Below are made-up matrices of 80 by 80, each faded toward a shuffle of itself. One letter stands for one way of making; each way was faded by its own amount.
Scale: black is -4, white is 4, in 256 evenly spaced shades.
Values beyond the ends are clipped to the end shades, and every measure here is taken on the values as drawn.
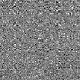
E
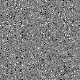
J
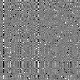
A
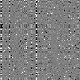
A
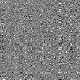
E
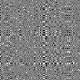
A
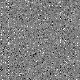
J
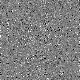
J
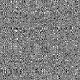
E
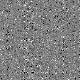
J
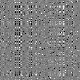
A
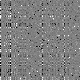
A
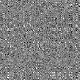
E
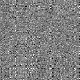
E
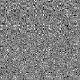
E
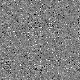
J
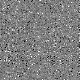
J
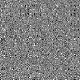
E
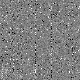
J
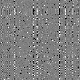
A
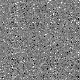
J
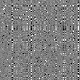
A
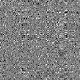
E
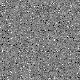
J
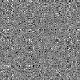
E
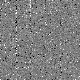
J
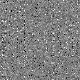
J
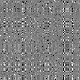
A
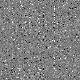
J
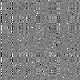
A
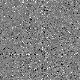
J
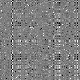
A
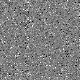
J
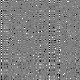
A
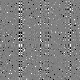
A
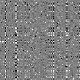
A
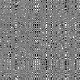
A
